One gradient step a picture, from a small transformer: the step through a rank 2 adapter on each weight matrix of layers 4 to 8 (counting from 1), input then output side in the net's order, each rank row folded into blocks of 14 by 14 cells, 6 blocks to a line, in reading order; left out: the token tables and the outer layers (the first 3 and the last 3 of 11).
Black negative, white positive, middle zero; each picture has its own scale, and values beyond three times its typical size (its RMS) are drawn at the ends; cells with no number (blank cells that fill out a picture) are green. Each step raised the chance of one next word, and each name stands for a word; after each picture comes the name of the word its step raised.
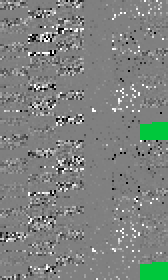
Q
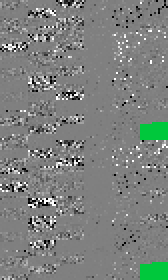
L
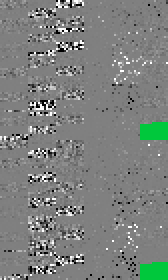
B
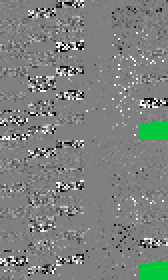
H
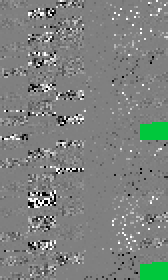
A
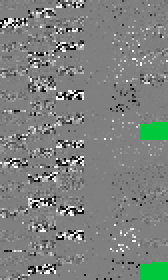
B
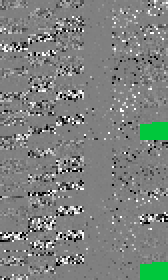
Q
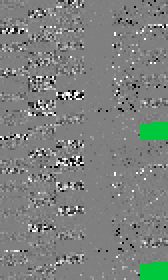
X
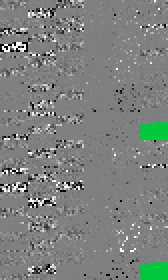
B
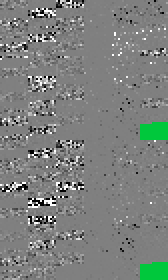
L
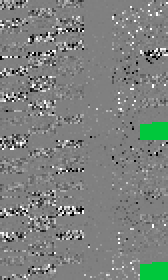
Q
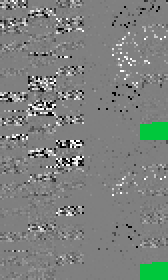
X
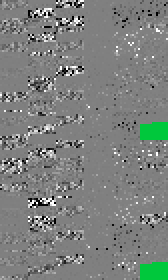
L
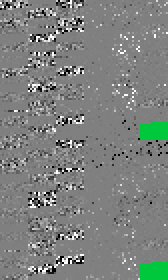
Q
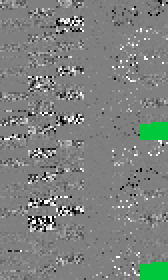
L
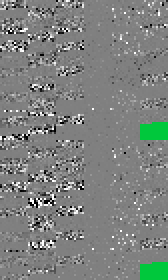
A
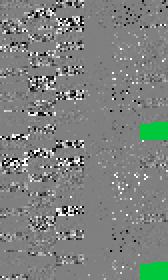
X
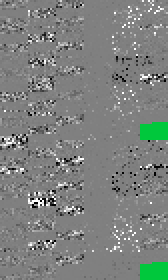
A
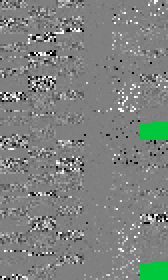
Q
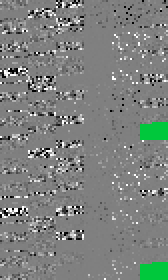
X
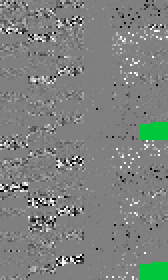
L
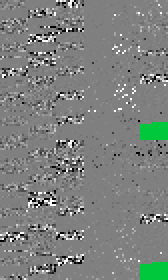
Q
